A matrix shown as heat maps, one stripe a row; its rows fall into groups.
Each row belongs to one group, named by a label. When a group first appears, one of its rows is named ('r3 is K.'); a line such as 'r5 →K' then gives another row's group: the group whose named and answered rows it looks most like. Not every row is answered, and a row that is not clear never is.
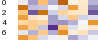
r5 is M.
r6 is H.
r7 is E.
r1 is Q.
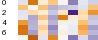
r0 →E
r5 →Q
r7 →E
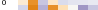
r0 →E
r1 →E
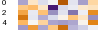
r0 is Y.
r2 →M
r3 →Q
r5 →Y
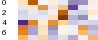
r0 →E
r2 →Y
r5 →Q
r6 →Q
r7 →M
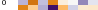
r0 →E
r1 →M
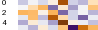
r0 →Y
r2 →E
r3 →E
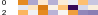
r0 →Q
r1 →Y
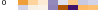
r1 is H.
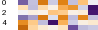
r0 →H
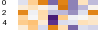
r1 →Y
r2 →M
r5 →E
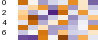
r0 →Q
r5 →M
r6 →H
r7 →H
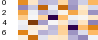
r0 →M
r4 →E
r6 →M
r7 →E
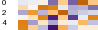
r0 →H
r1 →E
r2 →Y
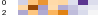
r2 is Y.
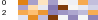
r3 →E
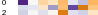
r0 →Y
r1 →H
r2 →Y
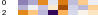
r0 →H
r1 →Y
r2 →M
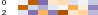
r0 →E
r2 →H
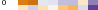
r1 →Q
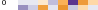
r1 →H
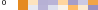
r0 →M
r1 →Q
